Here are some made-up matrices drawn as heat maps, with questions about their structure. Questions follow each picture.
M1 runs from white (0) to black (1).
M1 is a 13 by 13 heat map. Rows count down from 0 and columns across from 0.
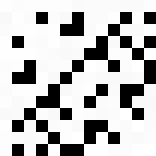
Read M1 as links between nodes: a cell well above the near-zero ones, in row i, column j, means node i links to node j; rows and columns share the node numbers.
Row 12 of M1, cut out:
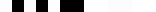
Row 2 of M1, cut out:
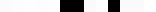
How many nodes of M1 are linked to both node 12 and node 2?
2
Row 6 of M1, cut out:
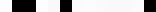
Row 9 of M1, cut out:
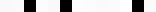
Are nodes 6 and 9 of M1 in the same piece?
yes
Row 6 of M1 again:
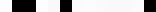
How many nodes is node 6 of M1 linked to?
4
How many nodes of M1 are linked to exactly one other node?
0
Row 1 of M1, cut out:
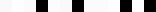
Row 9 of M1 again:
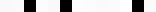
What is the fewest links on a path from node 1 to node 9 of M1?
3
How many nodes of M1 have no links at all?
1
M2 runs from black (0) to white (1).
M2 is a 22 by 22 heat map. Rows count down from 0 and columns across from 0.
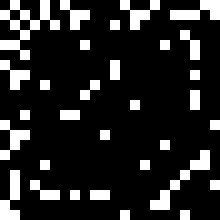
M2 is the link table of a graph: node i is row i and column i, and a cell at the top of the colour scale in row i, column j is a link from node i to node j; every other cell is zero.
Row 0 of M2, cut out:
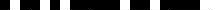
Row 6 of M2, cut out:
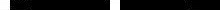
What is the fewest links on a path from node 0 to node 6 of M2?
1
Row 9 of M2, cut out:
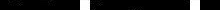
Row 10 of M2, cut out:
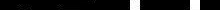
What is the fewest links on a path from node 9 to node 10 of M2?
2
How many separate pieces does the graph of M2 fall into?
1
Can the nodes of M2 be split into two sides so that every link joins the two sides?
no
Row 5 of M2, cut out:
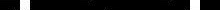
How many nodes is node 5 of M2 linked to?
2
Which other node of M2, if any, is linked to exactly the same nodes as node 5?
none
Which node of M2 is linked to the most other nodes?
node 1
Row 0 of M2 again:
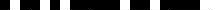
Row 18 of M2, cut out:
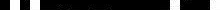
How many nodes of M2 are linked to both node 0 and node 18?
2
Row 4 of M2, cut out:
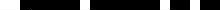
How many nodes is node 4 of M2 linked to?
5
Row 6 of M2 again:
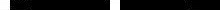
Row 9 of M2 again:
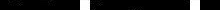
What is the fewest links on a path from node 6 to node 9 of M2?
4
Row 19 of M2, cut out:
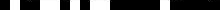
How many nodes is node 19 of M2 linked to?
7
